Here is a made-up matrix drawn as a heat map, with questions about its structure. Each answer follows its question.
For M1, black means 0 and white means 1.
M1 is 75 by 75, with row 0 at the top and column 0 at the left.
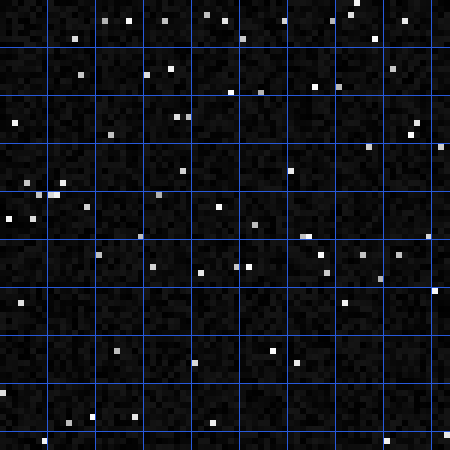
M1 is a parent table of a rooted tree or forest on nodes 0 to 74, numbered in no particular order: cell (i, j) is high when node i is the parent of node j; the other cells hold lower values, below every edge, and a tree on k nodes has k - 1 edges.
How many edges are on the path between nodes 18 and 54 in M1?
7
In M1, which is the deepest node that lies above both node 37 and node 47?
3
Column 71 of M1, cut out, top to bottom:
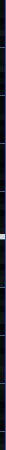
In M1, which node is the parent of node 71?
39
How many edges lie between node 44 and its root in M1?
0
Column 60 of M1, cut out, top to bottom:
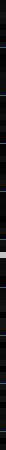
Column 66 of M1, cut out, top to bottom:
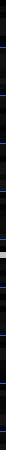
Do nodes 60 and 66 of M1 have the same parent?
yes
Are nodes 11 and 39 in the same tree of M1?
no
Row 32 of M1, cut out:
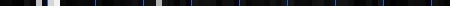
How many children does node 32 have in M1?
4
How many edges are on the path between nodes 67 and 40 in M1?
7
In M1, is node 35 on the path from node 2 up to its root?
no
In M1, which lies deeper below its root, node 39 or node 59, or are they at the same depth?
node 59
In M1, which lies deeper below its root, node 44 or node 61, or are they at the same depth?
node 61
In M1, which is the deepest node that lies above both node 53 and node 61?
42
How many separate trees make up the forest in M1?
4
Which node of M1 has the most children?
3
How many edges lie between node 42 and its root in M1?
5
